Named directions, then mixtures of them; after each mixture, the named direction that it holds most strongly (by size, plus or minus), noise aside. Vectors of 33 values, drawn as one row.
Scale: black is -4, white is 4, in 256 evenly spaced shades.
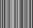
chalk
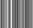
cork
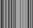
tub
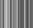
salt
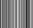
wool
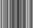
wool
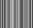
chalk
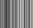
salt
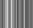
cork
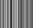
salt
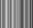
salt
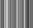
salt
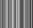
chalk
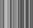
salt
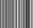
wool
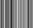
tub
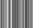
cork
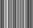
tub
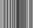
tub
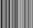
salt
